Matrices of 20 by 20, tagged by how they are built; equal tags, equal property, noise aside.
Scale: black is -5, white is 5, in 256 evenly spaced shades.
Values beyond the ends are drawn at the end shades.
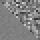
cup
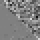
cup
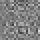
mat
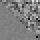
cup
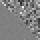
cup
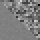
cup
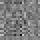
mat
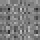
mat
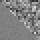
cup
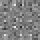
mat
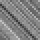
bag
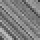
bag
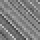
bag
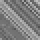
bag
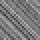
bag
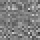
mat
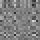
mat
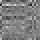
mat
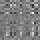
mat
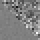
cup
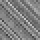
bag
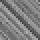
bag
